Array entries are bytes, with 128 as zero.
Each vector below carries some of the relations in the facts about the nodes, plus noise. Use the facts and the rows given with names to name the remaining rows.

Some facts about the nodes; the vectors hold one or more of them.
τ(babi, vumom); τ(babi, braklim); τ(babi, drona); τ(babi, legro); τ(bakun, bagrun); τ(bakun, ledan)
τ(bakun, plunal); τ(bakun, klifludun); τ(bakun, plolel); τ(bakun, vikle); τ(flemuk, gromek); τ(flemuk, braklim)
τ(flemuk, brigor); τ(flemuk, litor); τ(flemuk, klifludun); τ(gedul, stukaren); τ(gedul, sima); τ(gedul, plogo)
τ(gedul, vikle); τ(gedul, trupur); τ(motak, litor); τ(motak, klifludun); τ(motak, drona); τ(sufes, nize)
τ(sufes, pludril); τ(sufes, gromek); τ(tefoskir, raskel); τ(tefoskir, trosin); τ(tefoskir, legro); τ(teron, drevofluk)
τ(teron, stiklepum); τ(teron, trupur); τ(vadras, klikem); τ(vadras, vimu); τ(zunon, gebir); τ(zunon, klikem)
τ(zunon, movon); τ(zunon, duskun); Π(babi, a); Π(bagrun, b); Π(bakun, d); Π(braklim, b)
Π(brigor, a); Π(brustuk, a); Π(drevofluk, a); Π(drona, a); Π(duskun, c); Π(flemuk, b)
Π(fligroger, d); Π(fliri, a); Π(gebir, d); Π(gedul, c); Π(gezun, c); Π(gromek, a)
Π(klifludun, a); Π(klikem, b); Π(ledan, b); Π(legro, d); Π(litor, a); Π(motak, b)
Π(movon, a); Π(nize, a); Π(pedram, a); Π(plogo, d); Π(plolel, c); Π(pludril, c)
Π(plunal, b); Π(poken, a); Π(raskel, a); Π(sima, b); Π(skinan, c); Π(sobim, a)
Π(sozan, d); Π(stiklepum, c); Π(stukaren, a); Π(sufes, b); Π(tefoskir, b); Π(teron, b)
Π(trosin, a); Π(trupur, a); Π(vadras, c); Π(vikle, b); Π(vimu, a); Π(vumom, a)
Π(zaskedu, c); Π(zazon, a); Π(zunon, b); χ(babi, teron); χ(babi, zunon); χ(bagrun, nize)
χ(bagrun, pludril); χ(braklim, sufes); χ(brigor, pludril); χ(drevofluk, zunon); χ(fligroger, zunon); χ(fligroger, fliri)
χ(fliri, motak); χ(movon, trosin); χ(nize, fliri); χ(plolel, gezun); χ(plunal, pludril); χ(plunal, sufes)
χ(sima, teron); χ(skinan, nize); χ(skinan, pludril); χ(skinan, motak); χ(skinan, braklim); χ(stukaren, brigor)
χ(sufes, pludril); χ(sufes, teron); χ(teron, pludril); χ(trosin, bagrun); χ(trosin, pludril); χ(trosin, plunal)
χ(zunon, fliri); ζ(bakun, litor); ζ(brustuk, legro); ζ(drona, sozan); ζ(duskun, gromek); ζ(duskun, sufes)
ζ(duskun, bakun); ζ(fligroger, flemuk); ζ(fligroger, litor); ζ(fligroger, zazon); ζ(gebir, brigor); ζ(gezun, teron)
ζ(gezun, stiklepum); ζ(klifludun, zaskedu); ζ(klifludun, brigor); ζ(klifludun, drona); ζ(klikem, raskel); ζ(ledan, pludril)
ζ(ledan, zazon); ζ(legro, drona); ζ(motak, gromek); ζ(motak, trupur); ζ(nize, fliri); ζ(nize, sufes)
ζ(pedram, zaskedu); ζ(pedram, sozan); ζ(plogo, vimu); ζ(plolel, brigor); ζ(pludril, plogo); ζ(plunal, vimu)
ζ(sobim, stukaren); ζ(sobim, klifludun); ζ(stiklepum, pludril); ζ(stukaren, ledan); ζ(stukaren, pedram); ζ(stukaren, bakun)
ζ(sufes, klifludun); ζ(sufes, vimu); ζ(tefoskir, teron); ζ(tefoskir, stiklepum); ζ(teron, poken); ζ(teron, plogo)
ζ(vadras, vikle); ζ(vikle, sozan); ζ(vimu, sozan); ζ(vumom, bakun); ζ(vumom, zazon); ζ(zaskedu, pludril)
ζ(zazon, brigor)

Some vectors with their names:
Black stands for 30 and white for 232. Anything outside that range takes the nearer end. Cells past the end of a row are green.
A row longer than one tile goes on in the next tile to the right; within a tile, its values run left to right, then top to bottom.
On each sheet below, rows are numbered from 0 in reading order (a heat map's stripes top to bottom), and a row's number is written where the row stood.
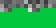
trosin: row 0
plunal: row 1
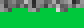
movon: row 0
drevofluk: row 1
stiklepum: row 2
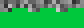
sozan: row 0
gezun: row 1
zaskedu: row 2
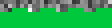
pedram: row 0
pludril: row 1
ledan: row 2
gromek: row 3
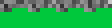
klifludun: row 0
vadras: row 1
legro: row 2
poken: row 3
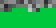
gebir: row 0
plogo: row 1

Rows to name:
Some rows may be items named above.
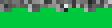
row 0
brigor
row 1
ledan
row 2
vimu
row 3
braklim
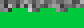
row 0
sozan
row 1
nize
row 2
bakun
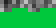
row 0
braklim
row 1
klikem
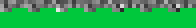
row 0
fligroger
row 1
sobim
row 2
teron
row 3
bakun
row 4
vikle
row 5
bakun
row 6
drona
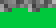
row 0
stukaren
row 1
motak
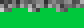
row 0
sufes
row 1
plogo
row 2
bakun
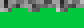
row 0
zunon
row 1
vumom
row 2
fliri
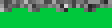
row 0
skinan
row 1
vumom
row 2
drona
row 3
zazon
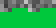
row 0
movon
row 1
bagrun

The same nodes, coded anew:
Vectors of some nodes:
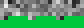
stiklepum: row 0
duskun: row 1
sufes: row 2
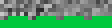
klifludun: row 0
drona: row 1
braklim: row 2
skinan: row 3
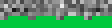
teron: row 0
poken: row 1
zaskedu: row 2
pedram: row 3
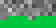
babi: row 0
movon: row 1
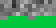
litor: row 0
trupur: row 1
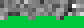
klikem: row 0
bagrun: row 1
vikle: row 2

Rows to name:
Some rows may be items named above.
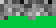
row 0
sima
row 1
motak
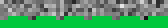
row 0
babi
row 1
vadras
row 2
vimu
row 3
fliri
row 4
brigor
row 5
sufes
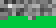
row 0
brigor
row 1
vumom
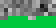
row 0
fliri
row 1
bakun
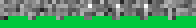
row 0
sobim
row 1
pedram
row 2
vumom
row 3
pludril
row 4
plogo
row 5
plogo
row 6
nize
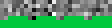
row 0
fligroger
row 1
stukaren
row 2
sozan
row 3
pedram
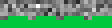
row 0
legro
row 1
zazon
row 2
plunal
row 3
drevofluk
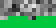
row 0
bakun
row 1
ledan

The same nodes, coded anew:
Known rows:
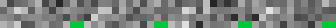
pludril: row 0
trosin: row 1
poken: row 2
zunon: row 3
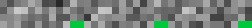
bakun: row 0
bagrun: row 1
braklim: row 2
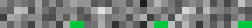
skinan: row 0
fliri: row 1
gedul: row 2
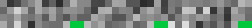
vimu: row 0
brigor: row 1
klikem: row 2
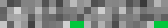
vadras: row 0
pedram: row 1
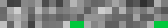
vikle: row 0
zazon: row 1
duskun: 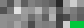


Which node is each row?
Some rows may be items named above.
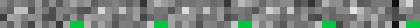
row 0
skinan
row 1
sobim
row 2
sobim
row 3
ledan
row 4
motak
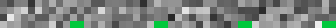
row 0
movon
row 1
klifludun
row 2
drevofluk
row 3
stukaren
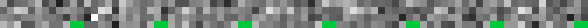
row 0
pludril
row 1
sima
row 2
zaskedu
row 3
vumom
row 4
fligroger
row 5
braklim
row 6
teron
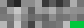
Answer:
sozan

